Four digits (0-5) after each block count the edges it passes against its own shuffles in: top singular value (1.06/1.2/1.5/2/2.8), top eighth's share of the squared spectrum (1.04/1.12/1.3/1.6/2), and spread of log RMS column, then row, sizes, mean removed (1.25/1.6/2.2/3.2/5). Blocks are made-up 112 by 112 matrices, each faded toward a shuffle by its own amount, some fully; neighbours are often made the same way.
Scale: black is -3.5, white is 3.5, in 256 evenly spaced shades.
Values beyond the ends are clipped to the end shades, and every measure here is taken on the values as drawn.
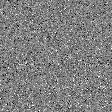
0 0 0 1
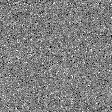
0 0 0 1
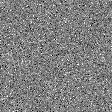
0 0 0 0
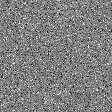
0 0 0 0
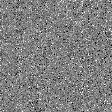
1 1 2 0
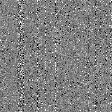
2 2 3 0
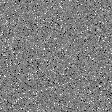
0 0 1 0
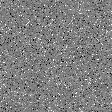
0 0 0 0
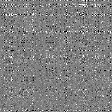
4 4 3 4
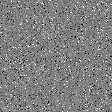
2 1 1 1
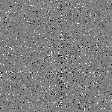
3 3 2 2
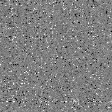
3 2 1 1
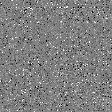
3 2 1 2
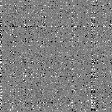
4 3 3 3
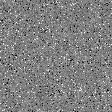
2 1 0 0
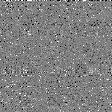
4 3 1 2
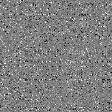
4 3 1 2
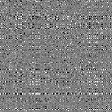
5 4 3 4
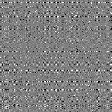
5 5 3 4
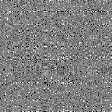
4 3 2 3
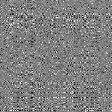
5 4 3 3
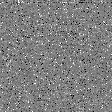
3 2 0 0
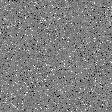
0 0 0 0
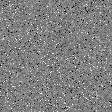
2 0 0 0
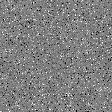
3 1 0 1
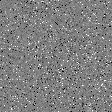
2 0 0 0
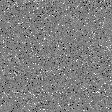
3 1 0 0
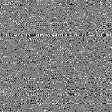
5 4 2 3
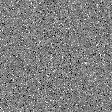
2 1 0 0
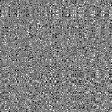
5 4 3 3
